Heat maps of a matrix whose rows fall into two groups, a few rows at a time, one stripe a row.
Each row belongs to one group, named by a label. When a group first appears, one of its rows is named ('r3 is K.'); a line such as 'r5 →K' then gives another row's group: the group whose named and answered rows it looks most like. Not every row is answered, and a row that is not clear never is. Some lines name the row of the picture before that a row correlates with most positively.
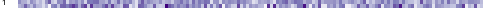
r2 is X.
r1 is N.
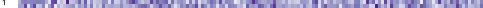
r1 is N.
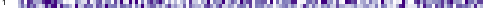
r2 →X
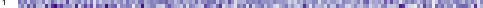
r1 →N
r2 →X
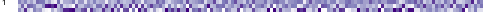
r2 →X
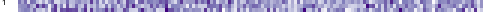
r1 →N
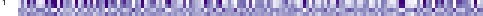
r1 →X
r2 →X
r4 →X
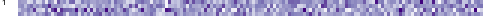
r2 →X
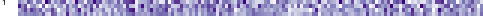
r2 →N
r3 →N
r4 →N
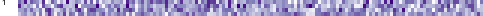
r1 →N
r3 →N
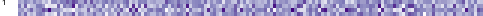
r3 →X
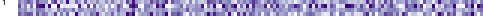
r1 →N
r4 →N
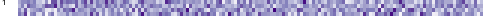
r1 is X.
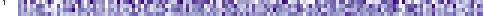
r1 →N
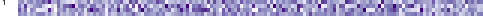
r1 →X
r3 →N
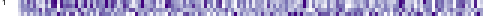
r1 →X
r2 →X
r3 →N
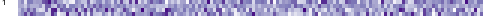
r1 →X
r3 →X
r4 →N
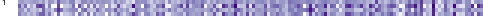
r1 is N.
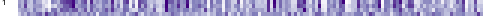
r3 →X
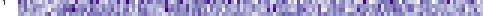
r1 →N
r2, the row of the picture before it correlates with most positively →2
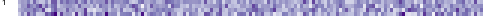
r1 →X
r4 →X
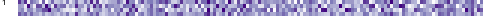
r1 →N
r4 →N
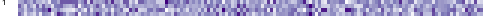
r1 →X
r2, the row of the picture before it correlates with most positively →2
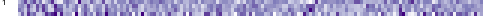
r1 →N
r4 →X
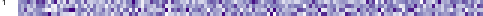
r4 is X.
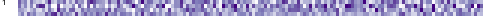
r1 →N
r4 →X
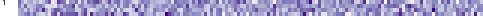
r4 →X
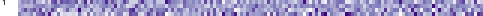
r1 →X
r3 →N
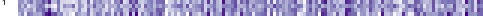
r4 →X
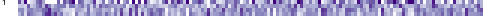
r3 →X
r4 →X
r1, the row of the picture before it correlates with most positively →2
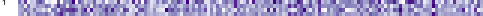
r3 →X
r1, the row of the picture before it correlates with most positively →1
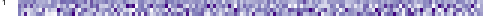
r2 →N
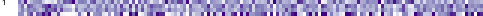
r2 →X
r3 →X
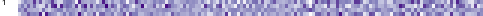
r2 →X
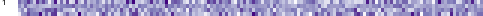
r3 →X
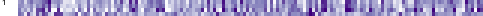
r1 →X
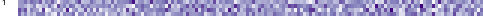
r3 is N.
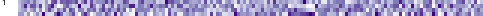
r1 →X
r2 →N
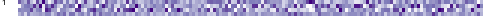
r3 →N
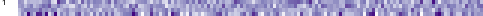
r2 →X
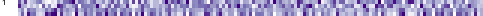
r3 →X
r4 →X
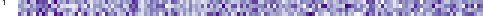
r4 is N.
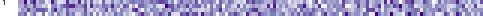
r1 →N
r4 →N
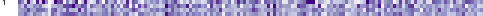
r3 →N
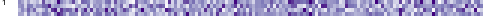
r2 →X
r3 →X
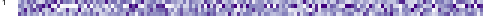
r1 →X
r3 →N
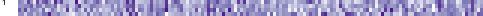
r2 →N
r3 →N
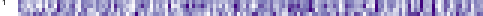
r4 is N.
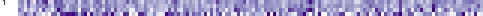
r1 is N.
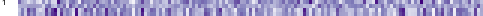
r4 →X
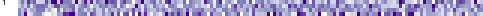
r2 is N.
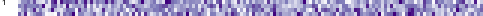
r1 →X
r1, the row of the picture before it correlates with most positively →1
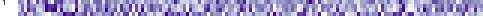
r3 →X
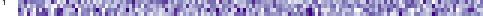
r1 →N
